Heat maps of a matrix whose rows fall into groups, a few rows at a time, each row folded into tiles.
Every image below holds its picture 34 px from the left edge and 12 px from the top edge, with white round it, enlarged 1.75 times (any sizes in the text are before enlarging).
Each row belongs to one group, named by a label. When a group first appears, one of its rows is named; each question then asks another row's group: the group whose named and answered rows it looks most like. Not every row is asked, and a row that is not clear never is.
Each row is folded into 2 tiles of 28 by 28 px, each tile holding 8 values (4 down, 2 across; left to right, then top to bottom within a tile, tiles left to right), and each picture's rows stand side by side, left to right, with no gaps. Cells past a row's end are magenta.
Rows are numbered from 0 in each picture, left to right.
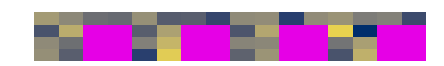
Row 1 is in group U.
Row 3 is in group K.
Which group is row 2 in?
U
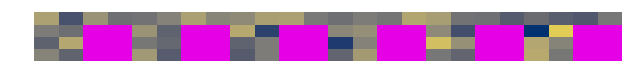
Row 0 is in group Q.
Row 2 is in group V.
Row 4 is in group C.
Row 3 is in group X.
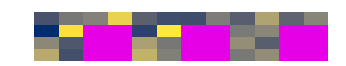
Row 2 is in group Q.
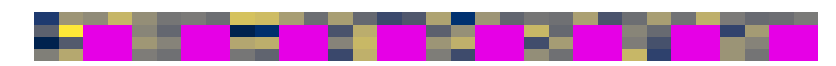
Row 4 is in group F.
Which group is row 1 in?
C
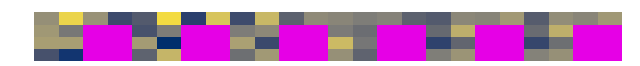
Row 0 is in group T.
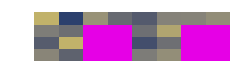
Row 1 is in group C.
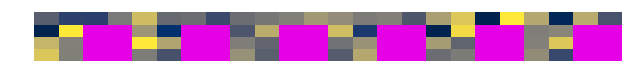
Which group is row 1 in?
C
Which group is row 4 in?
U
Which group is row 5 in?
F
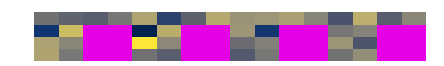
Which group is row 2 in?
V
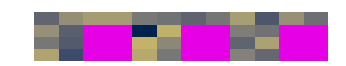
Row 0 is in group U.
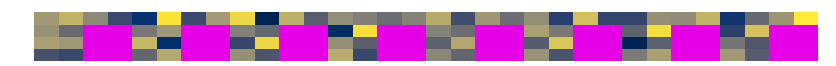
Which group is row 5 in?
F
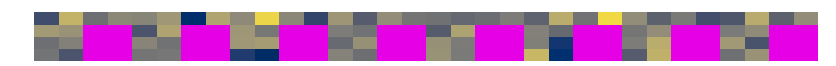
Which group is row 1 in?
U
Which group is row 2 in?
T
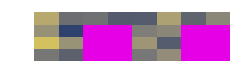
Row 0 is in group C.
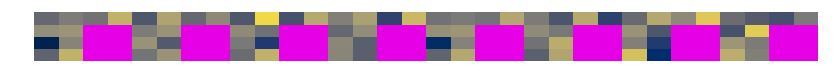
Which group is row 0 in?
X
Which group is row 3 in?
U
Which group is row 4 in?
X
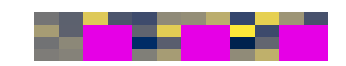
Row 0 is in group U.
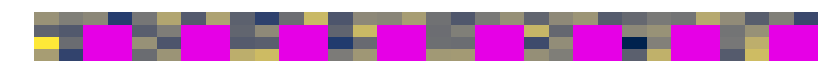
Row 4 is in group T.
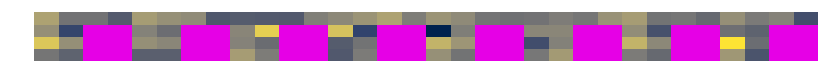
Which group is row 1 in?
T
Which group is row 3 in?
V
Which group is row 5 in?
X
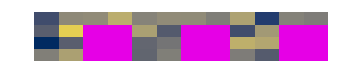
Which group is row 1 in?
V
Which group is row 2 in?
F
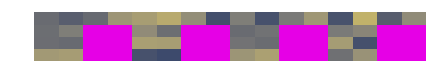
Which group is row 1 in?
T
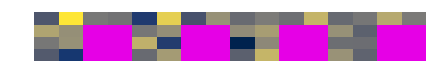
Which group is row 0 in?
T
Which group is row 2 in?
X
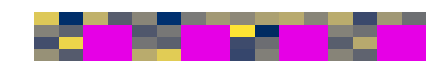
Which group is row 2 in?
V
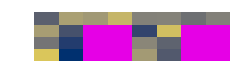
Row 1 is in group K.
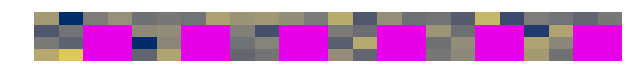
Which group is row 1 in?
X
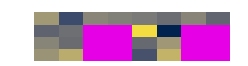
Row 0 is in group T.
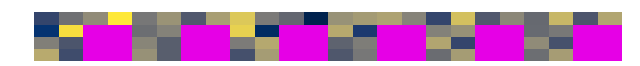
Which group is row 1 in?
U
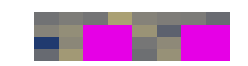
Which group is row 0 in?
X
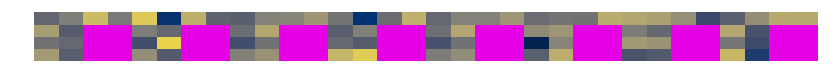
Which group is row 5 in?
X
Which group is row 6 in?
T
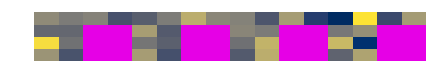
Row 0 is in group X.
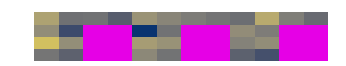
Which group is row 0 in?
C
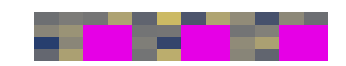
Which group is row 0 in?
X
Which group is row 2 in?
F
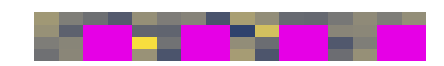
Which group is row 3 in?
X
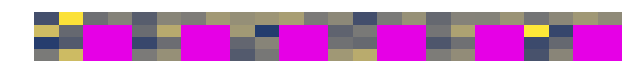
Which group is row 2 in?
V
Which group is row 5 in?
V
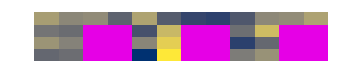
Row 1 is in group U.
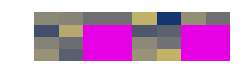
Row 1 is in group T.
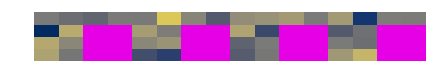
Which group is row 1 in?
T
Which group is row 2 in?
V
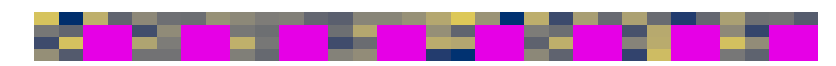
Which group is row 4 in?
T
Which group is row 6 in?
U
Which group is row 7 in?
C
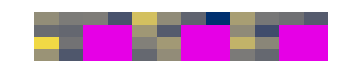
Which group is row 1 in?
K
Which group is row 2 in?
C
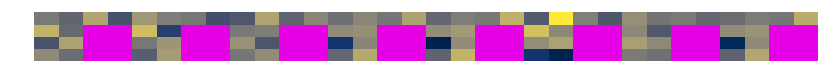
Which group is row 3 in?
X
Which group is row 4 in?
X
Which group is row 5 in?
T
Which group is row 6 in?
C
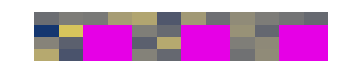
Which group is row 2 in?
K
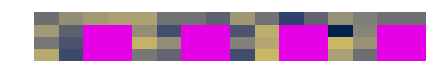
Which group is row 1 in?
C
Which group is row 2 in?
U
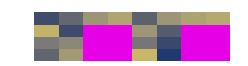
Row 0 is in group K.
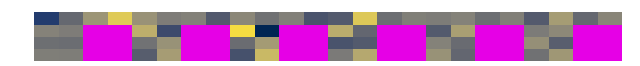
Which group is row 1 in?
K
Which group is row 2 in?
K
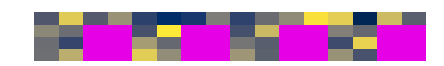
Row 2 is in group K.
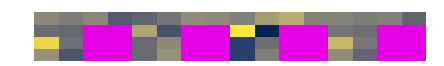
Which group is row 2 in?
V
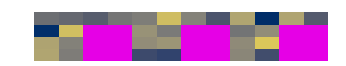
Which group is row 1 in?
T
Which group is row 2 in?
F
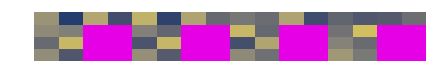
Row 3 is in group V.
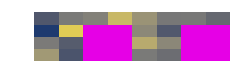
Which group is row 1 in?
C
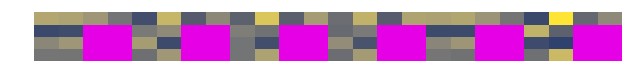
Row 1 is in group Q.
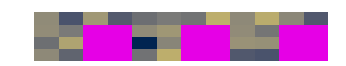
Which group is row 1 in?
X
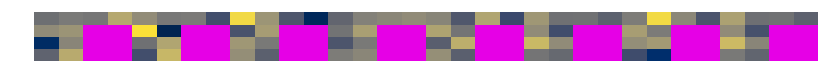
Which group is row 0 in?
X
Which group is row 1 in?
K
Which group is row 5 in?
C
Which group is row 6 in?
T
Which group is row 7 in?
C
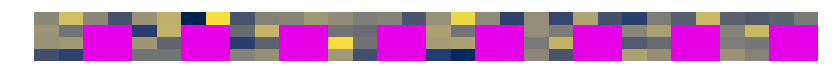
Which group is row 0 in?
T
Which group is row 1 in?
U
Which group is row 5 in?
F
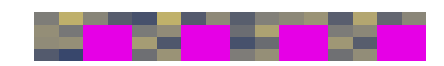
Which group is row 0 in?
T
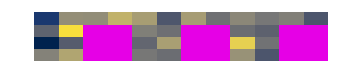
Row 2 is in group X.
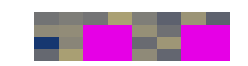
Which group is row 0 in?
X
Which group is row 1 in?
F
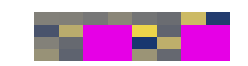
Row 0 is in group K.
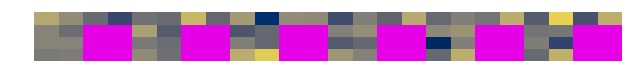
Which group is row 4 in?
X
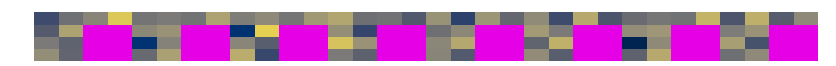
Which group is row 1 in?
X
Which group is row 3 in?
C
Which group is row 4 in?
F
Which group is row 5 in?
F
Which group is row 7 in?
Q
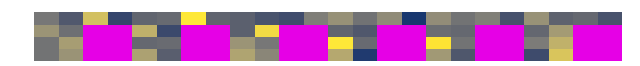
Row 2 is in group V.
